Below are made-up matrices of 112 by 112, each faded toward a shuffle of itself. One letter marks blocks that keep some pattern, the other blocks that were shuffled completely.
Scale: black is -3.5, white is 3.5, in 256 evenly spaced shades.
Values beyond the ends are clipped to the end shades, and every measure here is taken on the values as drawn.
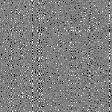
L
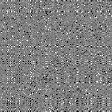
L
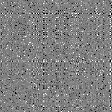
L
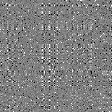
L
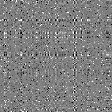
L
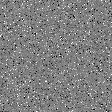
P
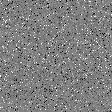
P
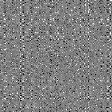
L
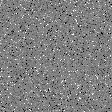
P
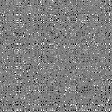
L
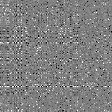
L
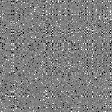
L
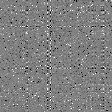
L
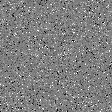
P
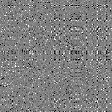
L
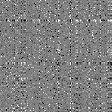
L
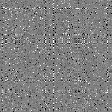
L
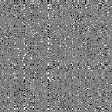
L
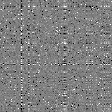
L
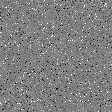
P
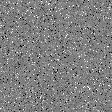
P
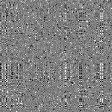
L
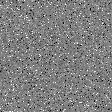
P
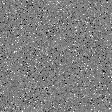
P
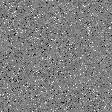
P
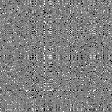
L
